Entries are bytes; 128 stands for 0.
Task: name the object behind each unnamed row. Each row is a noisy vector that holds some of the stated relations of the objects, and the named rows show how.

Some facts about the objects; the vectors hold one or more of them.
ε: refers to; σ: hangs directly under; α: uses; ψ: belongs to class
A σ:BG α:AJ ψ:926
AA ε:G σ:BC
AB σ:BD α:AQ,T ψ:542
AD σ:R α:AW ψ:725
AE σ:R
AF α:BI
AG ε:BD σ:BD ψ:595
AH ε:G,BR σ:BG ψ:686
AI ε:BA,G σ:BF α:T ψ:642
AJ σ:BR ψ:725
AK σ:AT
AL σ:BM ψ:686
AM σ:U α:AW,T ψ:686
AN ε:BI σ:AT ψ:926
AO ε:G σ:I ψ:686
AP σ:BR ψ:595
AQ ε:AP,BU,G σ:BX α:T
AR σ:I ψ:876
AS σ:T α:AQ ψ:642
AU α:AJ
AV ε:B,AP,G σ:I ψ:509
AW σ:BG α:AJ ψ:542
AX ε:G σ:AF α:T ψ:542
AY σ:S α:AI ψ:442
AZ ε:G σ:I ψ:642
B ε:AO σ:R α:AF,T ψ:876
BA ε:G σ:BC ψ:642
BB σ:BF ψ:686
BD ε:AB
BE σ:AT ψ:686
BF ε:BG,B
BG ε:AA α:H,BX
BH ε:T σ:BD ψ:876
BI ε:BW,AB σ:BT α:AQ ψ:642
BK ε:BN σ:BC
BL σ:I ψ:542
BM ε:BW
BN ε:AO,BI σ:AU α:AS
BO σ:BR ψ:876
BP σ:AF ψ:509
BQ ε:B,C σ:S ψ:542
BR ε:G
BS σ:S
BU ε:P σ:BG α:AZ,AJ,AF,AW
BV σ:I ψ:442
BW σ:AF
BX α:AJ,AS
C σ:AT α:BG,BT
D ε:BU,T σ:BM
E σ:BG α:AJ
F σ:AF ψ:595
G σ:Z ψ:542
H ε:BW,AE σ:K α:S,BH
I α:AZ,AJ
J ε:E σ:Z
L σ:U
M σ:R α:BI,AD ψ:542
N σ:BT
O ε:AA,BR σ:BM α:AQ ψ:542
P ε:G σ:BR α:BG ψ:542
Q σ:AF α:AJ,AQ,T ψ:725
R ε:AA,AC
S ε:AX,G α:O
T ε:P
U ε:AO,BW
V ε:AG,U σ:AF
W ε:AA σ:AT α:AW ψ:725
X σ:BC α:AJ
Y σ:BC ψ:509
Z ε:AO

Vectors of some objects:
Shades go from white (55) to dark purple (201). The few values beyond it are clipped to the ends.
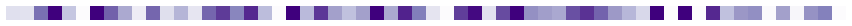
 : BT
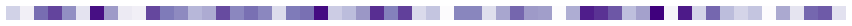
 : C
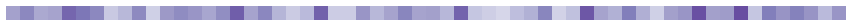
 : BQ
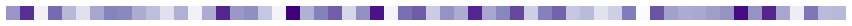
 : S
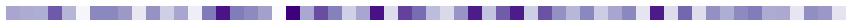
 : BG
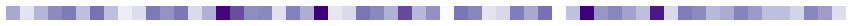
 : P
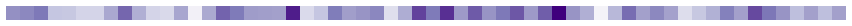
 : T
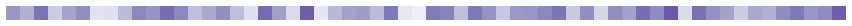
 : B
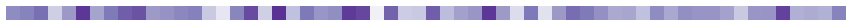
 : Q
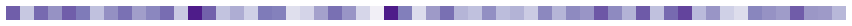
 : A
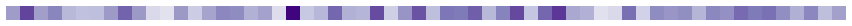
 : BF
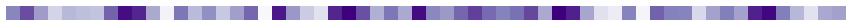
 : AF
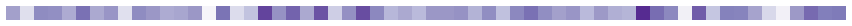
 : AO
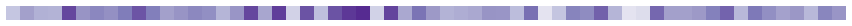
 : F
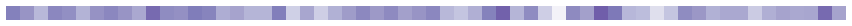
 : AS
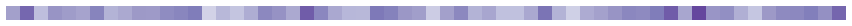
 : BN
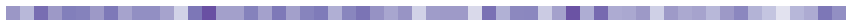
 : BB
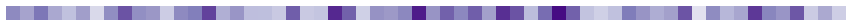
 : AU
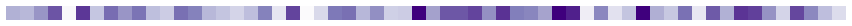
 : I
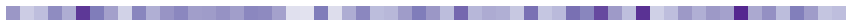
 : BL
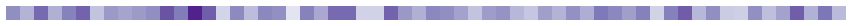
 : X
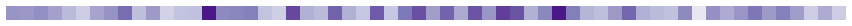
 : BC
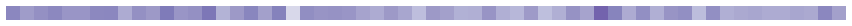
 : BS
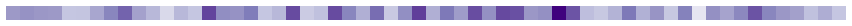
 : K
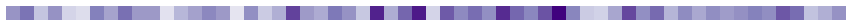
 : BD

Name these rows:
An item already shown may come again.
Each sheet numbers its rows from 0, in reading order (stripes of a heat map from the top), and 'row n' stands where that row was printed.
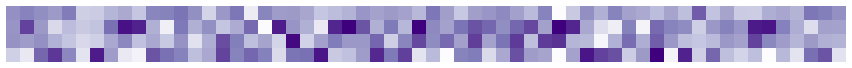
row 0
BA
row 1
AF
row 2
BR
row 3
C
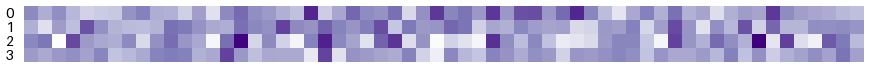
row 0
AC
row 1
AP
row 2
BH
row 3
BO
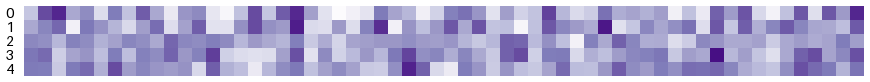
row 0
AI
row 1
AX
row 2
AS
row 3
BI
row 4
AN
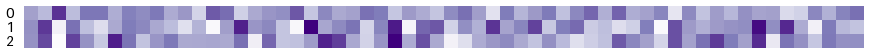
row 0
AM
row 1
S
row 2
H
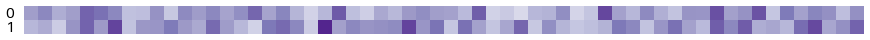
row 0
BQ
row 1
AG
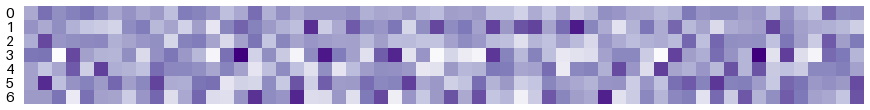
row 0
D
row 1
AC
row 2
AQ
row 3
BH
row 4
AR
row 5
V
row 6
AX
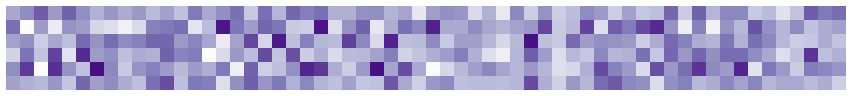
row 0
AH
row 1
G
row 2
BP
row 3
AV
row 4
H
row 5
Y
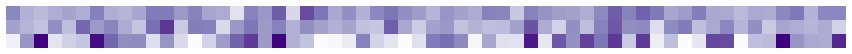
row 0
AE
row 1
Y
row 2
AY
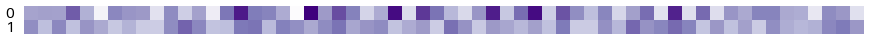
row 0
BG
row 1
AA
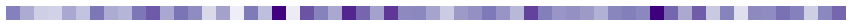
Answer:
BW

